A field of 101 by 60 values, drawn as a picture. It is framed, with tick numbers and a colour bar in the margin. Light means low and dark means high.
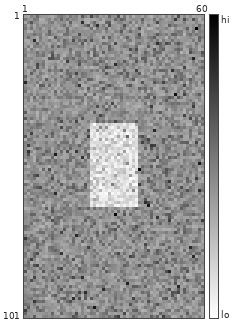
Ninth with the lowest average: centre. Histogram: heavy tails on both sides. Odd patch: lower, in the centre. Average level on the scale: 40%.
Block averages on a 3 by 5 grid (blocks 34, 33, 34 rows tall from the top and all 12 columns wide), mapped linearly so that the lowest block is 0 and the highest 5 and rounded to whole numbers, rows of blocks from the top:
5 5 5 5 5 | 5 4 0 4 5 | 5 5 5 5 5
